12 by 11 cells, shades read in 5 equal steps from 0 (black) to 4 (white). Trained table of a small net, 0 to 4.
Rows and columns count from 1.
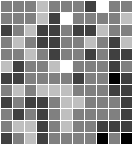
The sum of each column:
21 24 27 21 22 32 23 22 24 17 18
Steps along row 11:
up same down up up down same down same same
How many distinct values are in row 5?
3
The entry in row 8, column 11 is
1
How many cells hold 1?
35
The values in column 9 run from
0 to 4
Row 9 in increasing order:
1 1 1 1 2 2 2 2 2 3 3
